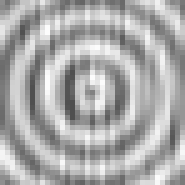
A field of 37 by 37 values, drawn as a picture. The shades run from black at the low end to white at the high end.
On average the colour sits 70% of the way up the scale. No row or column stands out. The centre is the ninth with the lowest average. Concentric rings centre on the centre. There is no overall slope.
